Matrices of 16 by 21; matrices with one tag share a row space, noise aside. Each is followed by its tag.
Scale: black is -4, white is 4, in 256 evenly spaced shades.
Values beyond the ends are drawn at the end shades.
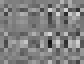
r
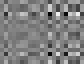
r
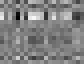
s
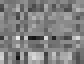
s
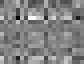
s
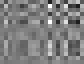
r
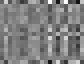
r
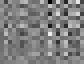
r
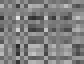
s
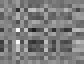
s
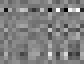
r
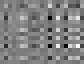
r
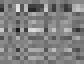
s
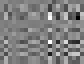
r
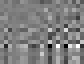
r
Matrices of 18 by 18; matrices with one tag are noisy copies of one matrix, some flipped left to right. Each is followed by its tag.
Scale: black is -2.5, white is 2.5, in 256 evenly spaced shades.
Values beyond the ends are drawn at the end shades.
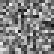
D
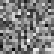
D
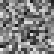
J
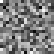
J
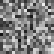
D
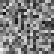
D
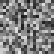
D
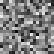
J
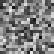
J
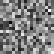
D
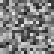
J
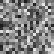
D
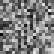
D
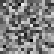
J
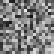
D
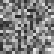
D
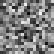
J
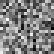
D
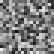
J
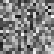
D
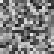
J
